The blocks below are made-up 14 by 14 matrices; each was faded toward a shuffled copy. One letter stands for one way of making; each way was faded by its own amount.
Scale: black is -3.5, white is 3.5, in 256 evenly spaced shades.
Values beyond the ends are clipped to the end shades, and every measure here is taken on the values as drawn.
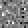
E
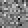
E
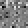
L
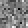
E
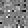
L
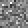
E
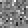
E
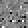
L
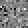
L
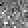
E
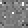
L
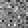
E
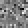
L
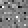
L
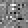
L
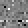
L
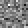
E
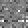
L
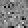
L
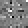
L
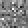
E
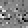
L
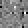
L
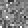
E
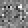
L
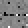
L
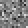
E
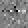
L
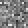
E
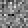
E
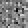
E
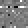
L
